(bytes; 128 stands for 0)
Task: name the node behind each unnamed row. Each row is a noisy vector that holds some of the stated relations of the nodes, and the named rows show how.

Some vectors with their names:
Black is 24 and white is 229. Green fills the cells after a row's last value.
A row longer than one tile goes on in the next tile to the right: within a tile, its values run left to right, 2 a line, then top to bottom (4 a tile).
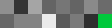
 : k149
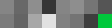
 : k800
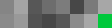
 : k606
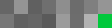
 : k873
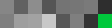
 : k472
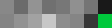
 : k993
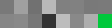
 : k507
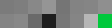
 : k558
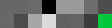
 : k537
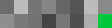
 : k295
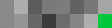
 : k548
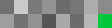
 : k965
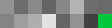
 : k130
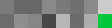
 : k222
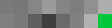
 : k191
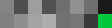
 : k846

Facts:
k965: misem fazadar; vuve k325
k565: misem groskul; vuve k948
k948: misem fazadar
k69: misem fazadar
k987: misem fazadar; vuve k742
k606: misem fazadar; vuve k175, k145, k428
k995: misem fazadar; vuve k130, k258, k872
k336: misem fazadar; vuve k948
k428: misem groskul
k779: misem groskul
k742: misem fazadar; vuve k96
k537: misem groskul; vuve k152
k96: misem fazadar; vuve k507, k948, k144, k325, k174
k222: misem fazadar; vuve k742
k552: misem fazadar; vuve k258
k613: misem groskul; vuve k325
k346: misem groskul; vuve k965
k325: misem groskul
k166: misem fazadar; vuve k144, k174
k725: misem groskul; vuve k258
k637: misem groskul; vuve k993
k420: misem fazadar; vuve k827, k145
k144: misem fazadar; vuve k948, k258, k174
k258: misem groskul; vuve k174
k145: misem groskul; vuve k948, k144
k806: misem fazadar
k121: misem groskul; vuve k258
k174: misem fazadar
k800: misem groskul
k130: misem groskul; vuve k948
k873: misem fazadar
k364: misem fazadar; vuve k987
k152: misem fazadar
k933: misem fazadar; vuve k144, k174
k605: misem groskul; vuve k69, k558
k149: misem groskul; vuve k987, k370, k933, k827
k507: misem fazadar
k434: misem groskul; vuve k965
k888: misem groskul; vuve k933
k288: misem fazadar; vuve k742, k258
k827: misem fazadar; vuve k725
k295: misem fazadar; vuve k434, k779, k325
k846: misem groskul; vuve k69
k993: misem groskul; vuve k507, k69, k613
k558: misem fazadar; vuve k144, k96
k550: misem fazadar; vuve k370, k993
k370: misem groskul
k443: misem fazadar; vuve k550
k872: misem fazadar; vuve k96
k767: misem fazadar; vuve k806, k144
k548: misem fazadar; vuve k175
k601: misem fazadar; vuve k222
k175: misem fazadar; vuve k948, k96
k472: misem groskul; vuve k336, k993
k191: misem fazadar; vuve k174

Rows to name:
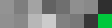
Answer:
k613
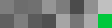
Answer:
k364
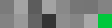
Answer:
k336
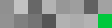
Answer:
k948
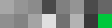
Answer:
k428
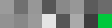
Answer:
k145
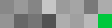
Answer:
k174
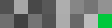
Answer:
k152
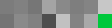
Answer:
k742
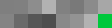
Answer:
k933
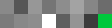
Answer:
k725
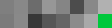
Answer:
k420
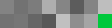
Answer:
k987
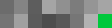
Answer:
k995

